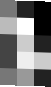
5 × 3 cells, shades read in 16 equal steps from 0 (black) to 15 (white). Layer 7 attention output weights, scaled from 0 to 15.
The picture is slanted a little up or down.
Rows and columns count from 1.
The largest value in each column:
11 15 12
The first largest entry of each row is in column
1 2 2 2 2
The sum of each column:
33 52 16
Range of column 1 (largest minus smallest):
7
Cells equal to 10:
0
